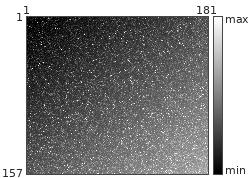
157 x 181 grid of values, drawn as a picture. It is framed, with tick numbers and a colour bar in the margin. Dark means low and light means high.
There are no regular stripes. The ninth with the highest average is the bottom right. The ninth with the lowest average is the top left. Fine speckle covers the field. The field climbs toward the bottom right.
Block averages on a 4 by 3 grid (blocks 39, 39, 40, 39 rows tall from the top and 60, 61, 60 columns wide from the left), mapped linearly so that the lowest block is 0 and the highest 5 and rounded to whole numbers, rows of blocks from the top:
012 | 123 | 234 | 345
